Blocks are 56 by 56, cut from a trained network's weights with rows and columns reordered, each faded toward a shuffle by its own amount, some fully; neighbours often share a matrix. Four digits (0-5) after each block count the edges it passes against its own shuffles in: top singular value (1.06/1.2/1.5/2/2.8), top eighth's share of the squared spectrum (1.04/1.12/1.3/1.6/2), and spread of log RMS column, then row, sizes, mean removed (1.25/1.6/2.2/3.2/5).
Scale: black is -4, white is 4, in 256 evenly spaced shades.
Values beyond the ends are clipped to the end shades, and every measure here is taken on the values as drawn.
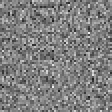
4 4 2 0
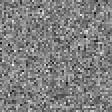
1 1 0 0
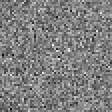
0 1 0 0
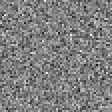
2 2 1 0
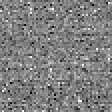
2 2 1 0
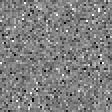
0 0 0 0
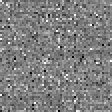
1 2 1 0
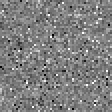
0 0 0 0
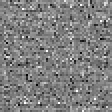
2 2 2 0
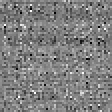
2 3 3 1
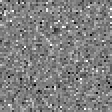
0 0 0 0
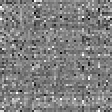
2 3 3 1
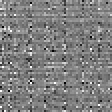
3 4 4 2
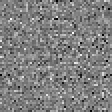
2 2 2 1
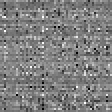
3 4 3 2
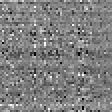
3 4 3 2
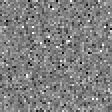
0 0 0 0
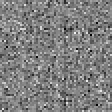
2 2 0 1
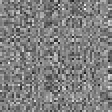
4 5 3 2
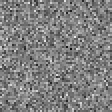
0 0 0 0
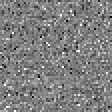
0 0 0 0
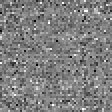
2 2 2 1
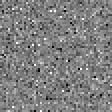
0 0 0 0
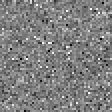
0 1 0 0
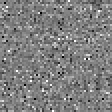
1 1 0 0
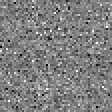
1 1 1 0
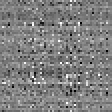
3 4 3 2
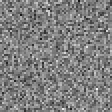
1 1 0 0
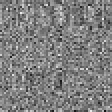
4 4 2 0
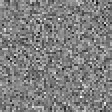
3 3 1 0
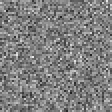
2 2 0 0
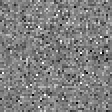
0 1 0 0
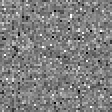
2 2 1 0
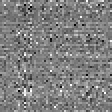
3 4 3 1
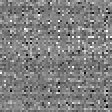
3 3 3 1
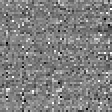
2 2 2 0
